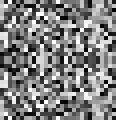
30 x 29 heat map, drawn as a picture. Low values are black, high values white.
The middle left is the ninth with the lowest average. There are no regular stripes. The grain is fine, like static. The top and bottom halves mirror each other.
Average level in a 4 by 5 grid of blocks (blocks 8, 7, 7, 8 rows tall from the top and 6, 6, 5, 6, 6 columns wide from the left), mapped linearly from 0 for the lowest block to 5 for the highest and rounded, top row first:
2 3 1 1 5 / 0 2 2 2 4 / 0 2 2 2 4 / 2 3 1 1 5
